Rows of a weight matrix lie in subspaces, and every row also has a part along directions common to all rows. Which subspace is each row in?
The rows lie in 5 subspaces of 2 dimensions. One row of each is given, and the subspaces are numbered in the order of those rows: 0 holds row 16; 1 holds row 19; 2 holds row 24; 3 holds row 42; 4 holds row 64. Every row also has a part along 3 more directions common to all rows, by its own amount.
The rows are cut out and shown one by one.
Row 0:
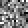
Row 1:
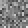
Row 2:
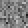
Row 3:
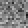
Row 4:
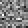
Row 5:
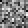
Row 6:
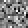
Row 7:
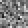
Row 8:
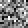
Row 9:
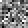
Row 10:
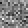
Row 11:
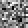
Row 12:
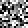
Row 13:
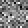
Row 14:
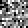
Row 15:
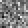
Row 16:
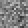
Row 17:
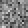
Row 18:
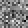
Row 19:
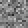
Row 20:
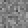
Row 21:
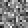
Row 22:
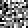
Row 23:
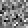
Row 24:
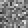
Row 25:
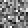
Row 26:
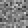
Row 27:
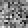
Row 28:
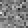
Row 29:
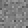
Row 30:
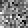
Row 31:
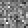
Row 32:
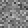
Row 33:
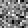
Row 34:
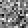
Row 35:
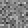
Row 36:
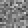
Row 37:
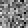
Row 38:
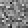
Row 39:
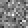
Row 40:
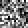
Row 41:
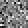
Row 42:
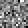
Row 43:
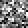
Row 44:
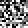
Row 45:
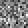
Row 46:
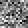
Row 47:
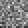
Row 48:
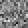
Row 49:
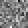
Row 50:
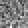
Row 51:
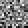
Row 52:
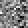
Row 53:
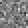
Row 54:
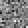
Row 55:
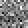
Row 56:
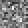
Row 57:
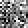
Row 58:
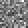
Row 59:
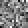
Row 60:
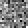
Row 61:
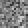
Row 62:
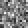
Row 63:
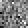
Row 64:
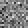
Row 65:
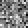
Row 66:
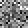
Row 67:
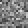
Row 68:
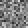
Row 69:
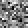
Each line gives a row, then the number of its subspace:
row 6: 1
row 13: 4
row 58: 2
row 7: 3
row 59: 1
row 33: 0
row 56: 0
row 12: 0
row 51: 3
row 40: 1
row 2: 4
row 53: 1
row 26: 2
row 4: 3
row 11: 0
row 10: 0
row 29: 2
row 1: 2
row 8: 1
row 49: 1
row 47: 3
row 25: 1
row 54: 2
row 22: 2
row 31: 4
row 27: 2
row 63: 2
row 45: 4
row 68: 3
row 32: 4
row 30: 2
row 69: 0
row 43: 3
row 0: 1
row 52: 0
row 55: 4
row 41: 4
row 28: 0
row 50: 3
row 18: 4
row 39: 1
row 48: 0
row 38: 3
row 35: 4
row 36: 2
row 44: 3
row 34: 0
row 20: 1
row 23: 0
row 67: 3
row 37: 2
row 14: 2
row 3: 3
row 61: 0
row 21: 1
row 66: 4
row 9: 3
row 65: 4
